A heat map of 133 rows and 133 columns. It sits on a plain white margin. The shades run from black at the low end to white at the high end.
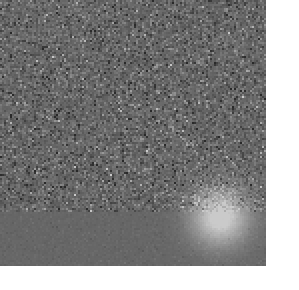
The values are skewed, with a long tail toward high values. A horizontal seam about 80% of the way down splits the table, and the bottom part is calmer. A single bump stands in the bottom right. Neither half mirrors the other. The bottom right is the ninth with the highest average.
